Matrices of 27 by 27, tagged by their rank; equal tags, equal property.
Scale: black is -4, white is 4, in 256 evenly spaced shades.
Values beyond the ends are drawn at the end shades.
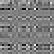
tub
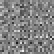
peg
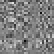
peg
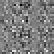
peg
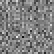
peg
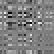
tub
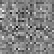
peg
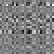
tub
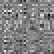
peg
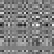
tub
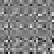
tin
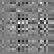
tub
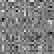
peg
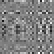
tin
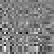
tin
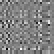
tin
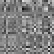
tin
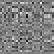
tin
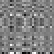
tub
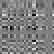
tub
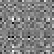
tin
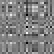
tub
